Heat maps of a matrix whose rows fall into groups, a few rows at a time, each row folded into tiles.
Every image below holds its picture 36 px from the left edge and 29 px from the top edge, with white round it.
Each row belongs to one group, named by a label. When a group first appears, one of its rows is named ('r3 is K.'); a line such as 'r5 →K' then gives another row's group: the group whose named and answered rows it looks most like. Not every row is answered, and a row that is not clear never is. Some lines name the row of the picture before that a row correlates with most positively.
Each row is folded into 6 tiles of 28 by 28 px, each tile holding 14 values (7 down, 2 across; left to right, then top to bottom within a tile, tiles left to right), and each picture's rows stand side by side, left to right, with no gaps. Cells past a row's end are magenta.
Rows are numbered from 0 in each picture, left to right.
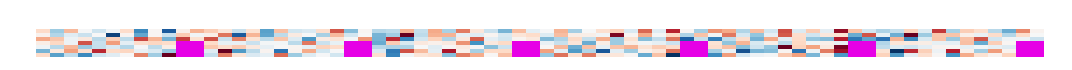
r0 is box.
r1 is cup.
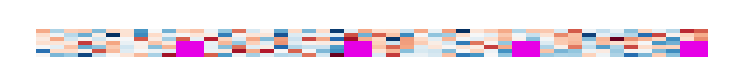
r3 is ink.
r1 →box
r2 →cup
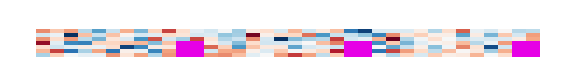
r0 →cup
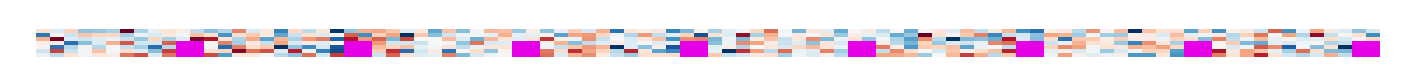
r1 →box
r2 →cup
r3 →box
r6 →cup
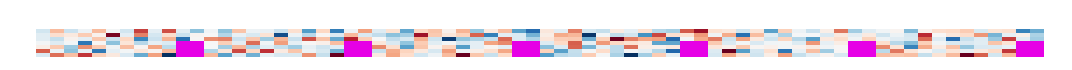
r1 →box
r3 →ink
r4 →cup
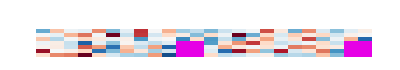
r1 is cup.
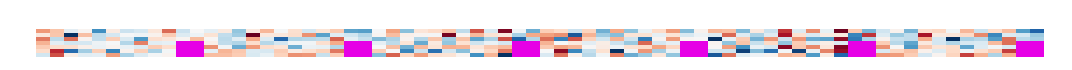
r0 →cup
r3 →cup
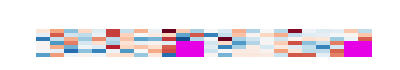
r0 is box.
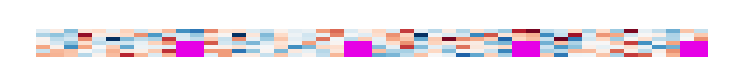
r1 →cup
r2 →ink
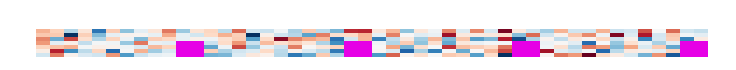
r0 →cup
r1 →ink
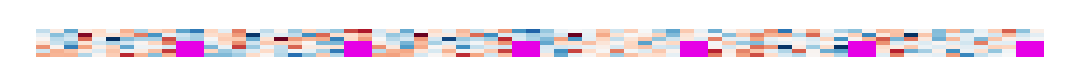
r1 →ink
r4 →box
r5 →cup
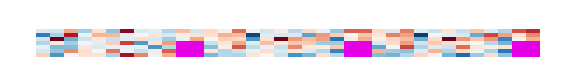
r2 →ink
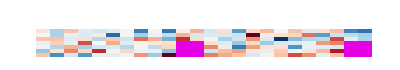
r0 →box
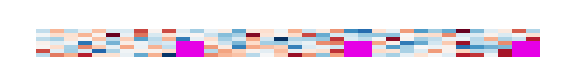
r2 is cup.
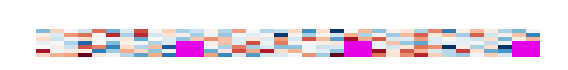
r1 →box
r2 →box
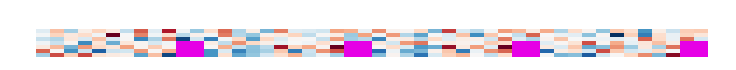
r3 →box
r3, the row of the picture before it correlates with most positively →1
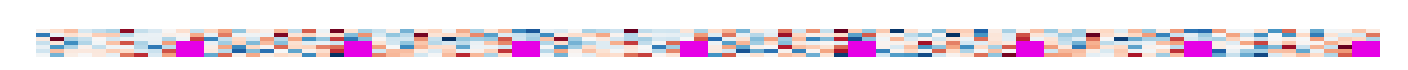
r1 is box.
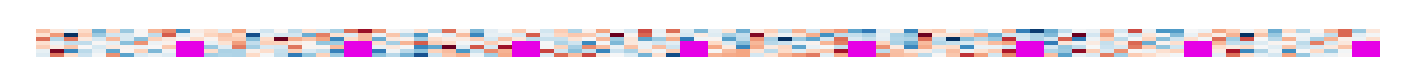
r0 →cup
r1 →ink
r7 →cup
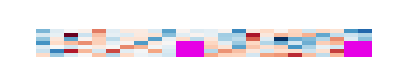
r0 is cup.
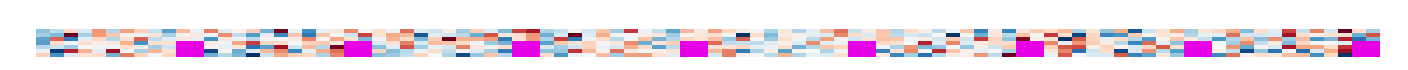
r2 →ink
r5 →box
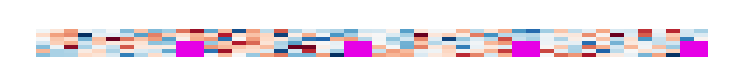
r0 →ink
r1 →cup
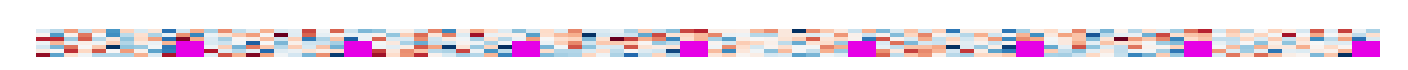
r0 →box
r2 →box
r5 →box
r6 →ink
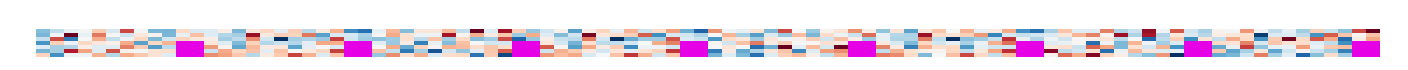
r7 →ink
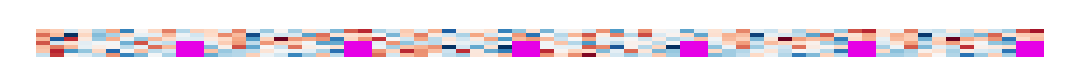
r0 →cup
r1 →ink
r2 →box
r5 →ink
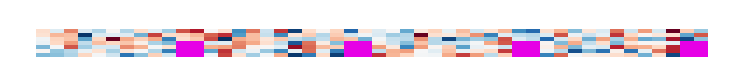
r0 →ink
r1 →cup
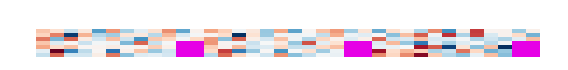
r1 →cup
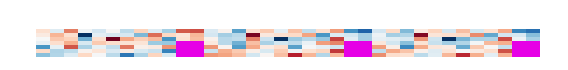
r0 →ink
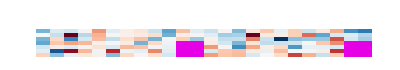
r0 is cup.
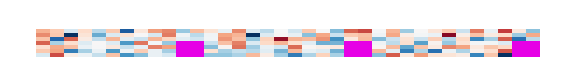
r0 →cup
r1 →ink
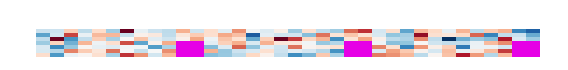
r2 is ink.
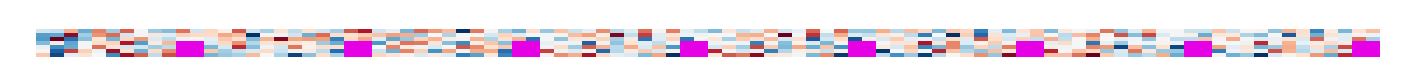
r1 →ink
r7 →box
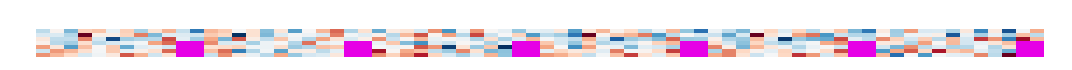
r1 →cup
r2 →box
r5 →box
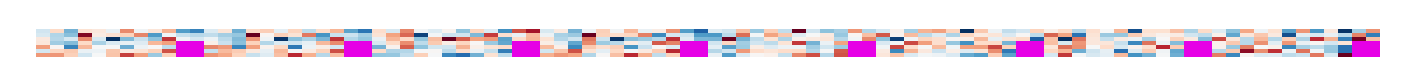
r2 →ink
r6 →cup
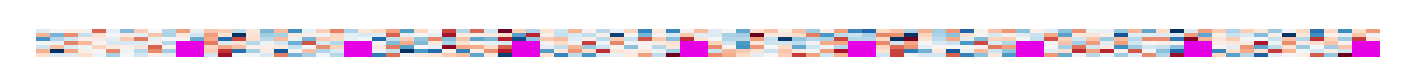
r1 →cup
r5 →cup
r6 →box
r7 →box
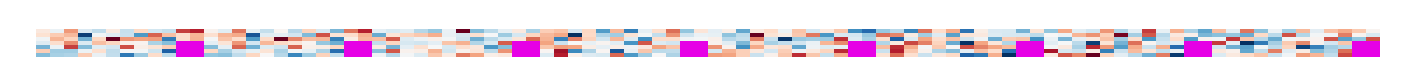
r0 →ink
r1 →ink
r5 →cup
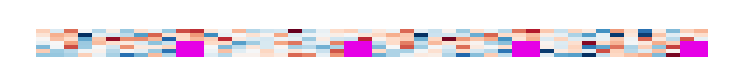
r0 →ink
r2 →ink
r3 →box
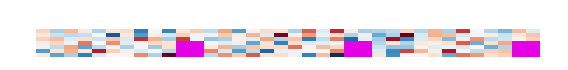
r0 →box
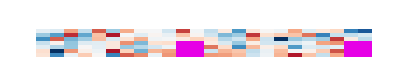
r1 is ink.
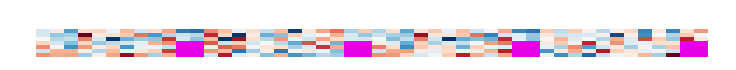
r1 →cup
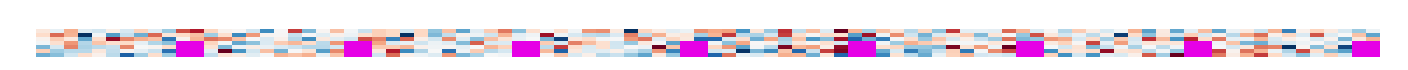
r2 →cup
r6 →box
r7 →box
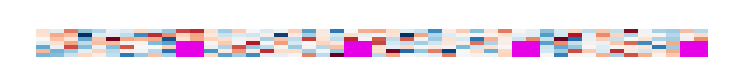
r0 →ink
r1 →box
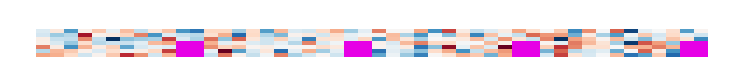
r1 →cup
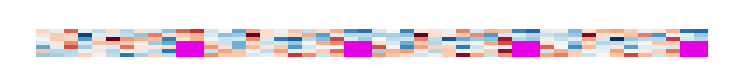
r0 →ink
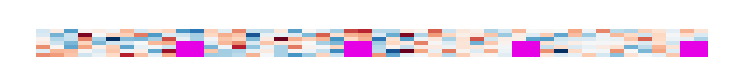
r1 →ink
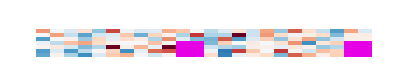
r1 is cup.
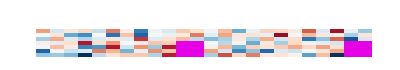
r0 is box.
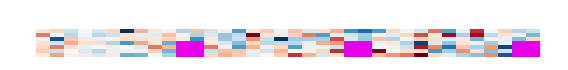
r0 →cup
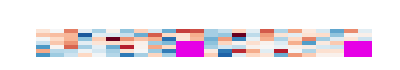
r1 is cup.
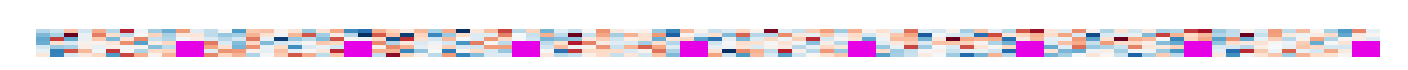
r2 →cup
